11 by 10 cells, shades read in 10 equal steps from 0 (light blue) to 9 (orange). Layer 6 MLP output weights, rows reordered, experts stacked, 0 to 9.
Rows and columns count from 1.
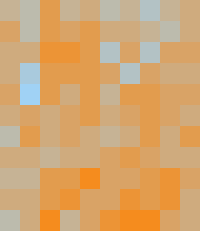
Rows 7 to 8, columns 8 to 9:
7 5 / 6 5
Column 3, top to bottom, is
7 7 8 7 7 5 5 4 7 7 9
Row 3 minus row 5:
-1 5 1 3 0 -2 -1 -5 0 0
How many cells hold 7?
22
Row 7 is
3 7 5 6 5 4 5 7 5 7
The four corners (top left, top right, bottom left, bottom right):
4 5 3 5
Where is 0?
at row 5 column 2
